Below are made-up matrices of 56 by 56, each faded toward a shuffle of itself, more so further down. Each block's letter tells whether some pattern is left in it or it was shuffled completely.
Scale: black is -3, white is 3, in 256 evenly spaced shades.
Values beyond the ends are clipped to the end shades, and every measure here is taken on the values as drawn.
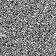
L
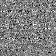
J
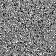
L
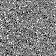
L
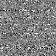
J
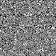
J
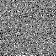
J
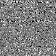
J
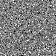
L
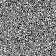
L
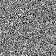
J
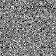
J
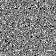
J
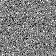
L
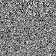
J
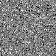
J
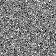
L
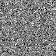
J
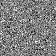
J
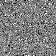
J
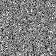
L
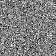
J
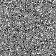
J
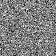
L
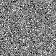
L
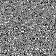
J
